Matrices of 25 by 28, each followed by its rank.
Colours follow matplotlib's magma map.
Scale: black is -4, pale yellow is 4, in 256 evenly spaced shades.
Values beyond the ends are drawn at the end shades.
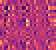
three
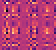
two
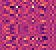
three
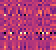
two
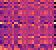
two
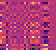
two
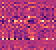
three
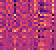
three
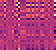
two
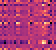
two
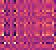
two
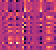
two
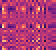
two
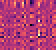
three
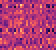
three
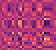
two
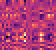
three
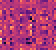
three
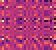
two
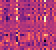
three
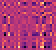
two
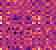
three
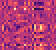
three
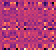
two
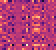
three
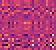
three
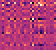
two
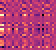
two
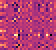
three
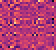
three
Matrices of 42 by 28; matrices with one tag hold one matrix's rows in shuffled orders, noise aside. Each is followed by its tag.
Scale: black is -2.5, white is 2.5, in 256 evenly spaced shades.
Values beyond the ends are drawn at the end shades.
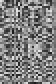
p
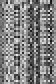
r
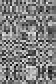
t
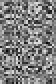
p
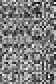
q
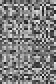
q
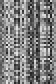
r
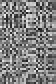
t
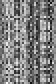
r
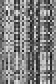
r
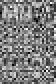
q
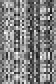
r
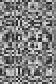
p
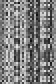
r
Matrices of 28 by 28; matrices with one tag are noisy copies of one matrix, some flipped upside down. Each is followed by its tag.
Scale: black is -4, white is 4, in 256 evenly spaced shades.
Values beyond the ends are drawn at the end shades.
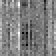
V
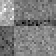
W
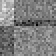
W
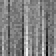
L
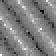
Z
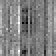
V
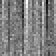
L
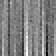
L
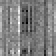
V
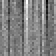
L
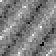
Z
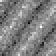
Z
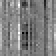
V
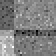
W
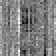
V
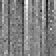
L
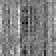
V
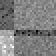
W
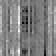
V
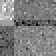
W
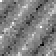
Z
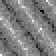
Z
